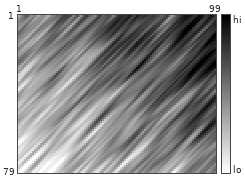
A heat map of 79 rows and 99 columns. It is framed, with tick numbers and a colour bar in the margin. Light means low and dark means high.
Slope: up to the top right. Ninth with the highest average: top right. Odd rows or columns: none. Lone odd cells: none. Grain: diagonal, up to the right.
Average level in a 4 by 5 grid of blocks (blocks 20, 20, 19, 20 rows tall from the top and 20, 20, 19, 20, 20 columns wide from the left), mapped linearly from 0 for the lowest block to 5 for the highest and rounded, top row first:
23445 / 22345 / 11234 / 01223
